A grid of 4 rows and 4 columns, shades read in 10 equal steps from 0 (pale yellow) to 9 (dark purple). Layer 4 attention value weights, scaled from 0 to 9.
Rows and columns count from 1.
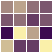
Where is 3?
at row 1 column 2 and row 3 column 3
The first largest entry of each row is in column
4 3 1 2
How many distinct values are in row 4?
3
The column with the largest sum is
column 3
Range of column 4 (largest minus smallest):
9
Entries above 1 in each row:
4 4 3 3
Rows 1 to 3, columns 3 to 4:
5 6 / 7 6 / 3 9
